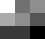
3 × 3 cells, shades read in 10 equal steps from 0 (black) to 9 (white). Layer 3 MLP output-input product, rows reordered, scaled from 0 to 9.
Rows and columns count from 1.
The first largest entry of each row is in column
1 1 1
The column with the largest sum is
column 1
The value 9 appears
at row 1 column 1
